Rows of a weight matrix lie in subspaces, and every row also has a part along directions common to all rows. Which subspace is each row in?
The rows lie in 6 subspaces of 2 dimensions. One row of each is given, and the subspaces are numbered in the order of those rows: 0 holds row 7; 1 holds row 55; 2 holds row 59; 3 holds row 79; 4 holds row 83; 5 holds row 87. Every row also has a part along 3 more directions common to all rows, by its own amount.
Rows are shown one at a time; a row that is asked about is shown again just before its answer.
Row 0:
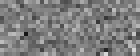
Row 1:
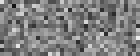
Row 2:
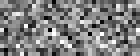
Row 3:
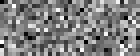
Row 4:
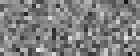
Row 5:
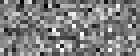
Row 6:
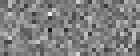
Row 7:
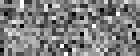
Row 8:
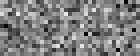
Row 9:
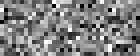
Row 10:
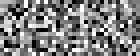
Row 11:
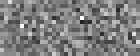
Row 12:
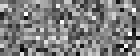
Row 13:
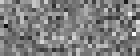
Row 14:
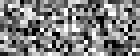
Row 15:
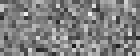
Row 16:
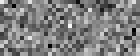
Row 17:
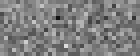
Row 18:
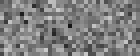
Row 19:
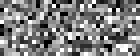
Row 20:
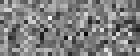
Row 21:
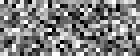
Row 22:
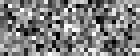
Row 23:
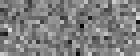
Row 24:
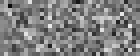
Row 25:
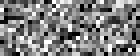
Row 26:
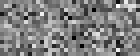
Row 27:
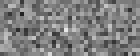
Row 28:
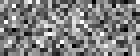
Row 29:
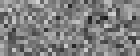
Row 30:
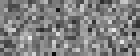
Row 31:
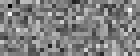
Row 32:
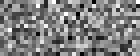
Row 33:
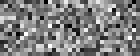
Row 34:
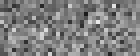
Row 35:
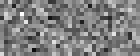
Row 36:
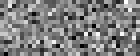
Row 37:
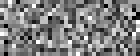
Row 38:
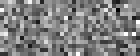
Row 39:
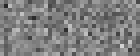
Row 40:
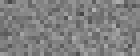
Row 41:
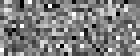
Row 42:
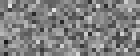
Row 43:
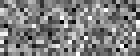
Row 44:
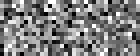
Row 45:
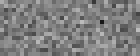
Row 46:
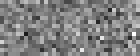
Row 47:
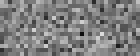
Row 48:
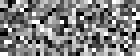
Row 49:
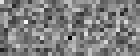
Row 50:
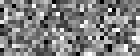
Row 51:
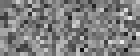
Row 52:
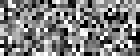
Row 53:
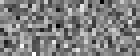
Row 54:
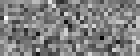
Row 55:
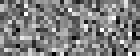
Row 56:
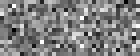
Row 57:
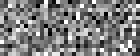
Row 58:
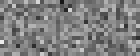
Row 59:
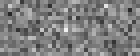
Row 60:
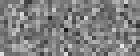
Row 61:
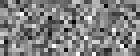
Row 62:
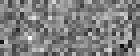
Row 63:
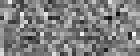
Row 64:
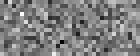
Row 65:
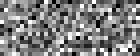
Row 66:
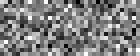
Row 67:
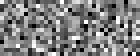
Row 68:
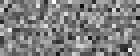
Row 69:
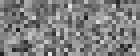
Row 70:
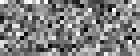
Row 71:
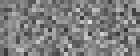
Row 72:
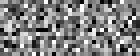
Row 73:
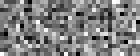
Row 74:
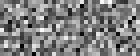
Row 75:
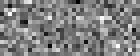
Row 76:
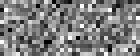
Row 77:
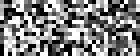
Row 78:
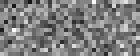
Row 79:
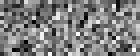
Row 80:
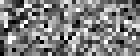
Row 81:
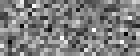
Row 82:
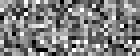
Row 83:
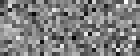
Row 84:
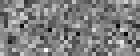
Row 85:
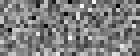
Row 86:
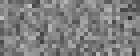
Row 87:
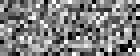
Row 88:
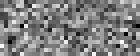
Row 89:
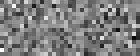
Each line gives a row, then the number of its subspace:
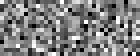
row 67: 1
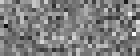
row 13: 4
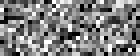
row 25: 5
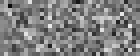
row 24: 2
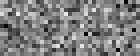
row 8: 4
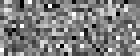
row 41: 0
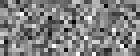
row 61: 4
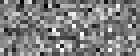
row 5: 0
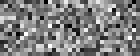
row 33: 2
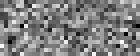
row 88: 3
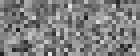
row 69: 3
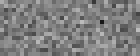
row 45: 0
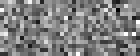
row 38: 4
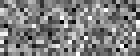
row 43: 4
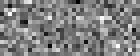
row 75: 2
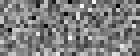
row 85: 5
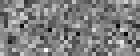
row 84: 3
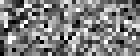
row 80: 3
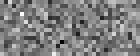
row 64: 0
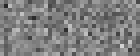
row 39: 5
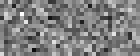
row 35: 0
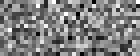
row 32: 5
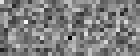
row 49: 3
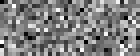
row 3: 1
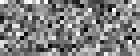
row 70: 2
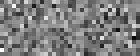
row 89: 5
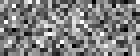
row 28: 0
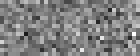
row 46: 2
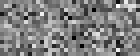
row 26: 4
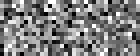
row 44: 0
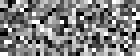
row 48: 4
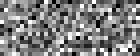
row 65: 5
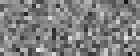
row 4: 1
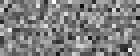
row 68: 5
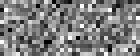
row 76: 5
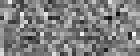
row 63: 0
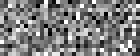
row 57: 5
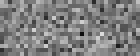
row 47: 0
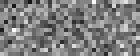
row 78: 0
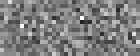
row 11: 0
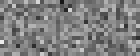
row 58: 1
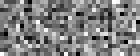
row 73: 4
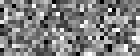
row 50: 5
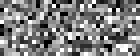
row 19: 5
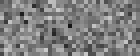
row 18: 0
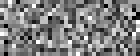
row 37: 4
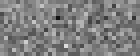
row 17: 3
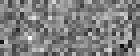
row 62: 5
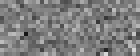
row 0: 2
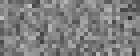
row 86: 3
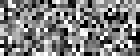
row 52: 5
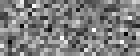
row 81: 3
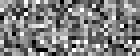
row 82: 1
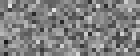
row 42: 4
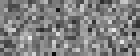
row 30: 1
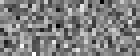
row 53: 1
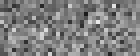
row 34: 3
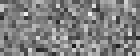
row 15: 1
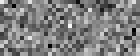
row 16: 2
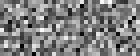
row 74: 1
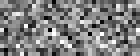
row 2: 0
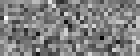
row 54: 5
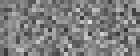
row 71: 0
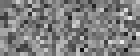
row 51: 3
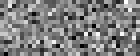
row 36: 4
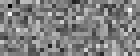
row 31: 2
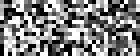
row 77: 0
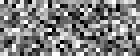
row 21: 0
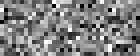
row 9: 5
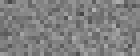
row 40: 4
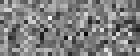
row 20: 3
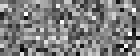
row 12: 1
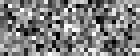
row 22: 2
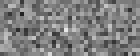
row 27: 2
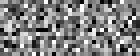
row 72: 1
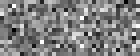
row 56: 4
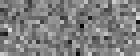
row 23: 4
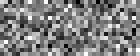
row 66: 2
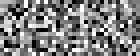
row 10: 1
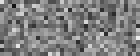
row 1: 1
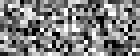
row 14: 2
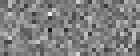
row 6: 4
